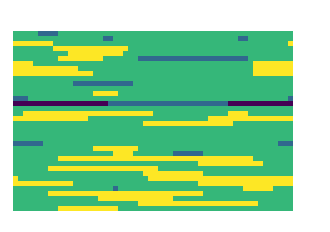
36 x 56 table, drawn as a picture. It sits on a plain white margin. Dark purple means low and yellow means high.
Average level on the scale: 70%. Grain: streaks across. Odd lines: row 15.
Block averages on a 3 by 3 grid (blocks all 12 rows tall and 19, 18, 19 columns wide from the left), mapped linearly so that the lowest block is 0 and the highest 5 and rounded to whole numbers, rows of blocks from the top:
3 0 1 | 0 1 0 | 3 5 4
